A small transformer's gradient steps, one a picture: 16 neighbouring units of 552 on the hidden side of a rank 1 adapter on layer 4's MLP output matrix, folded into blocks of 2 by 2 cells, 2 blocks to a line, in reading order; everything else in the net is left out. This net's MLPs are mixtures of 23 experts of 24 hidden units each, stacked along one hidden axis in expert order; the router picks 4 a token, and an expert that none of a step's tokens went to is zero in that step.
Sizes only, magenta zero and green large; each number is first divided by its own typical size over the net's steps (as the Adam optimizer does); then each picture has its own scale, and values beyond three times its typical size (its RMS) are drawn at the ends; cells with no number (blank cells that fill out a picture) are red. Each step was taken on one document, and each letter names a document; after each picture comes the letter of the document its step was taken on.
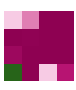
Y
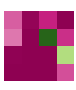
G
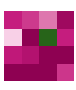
G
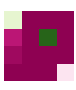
G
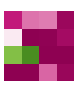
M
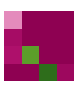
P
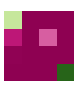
M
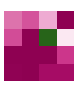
G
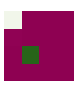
P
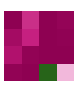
P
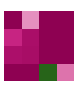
P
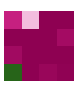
Y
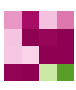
M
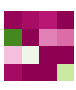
M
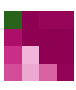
P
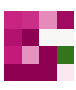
G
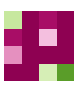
M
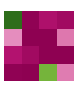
M
